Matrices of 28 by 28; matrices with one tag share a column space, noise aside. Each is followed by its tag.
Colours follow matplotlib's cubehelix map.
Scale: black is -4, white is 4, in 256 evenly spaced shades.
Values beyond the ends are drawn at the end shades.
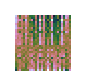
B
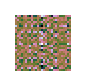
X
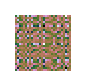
X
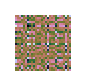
X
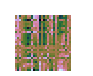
B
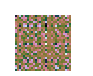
X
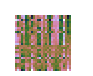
B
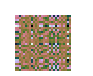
X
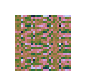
X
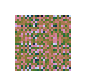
X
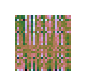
B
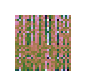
B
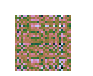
X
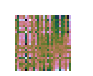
B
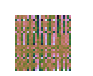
B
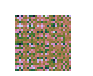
X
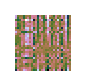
B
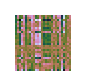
B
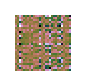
X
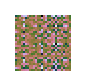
X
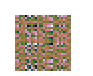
X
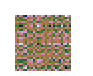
X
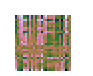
B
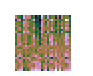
B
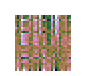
B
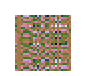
X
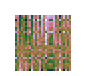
B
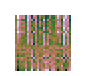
B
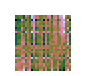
B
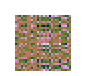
X
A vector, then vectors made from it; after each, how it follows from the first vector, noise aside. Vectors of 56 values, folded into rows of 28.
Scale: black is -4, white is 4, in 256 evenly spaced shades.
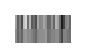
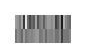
sign-scrambled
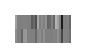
partly zeroed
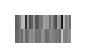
sign-scrambled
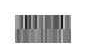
sign-scrambled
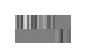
partly zeroed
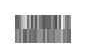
sign-scrambled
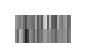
wrapped around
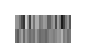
sign-scrambled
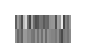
sign-scrambled
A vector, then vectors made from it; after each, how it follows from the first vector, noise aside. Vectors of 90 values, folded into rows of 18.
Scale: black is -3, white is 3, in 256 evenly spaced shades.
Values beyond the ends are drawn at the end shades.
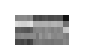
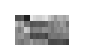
wrapped around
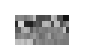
sign-scrambled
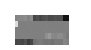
partly zeroed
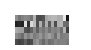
sign-scrambled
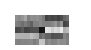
wrapped around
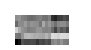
reversed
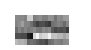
wrapped around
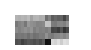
wrapped around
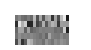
sign-scrambled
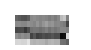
wrapped around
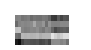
reversed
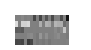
partly zeroed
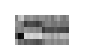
wrapped around
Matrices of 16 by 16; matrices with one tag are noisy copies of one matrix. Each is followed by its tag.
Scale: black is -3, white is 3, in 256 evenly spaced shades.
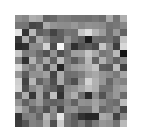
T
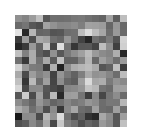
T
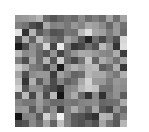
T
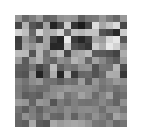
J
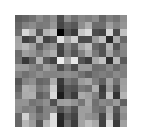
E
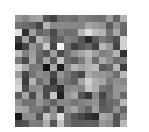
T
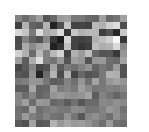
J
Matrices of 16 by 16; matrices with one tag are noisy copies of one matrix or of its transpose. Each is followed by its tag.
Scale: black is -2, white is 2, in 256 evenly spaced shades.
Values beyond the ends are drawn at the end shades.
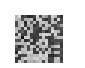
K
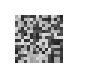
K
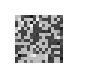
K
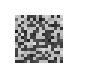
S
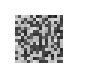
S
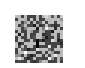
S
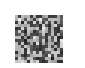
S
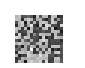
K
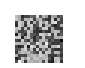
K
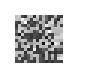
K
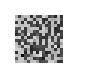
S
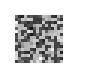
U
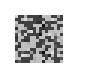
U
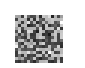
S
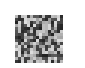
U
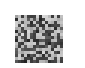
S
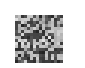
K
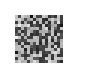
S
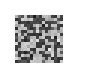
U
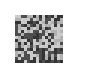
K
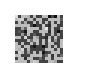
S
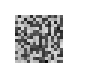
S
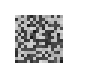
S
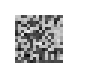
K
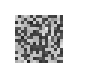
S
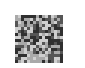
K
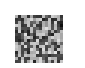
U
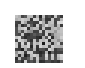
K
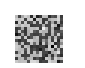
S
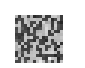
U
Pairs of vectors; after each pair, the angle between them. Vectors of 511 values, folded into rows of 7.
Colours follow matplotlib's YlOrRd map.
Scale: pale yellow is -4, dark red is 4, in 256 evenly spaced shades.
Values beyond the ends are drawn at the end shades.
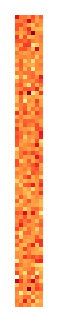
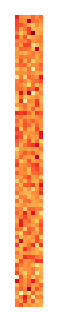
nearly parallel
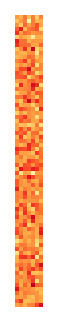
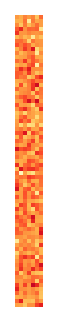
nearly parallel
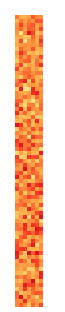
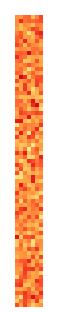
partly opposed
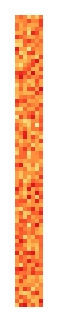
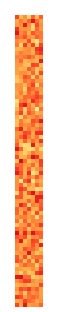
orthogonal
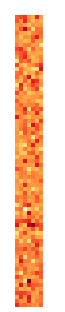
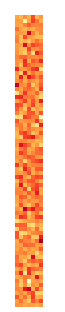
partly opposed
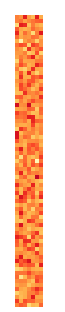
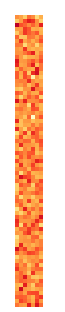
partly opposed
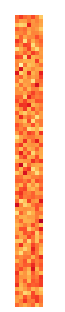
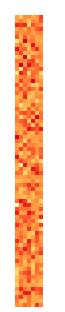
nearly opposite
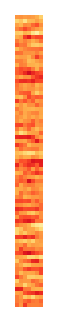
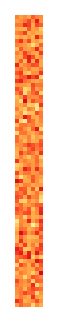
orthogonal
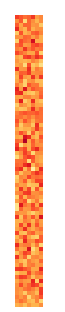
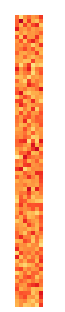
partly aligned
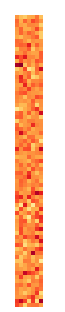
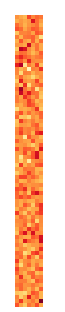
partly aligned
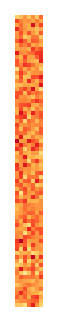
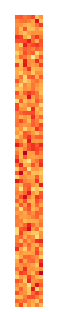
orthogonal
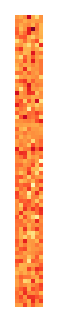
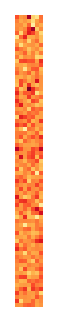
partly aligned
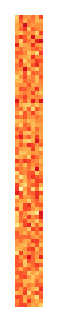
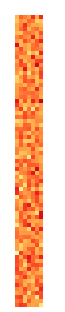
nearly parallel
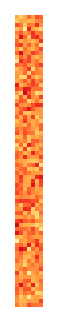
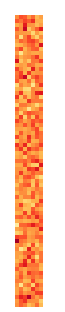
nearly opposite
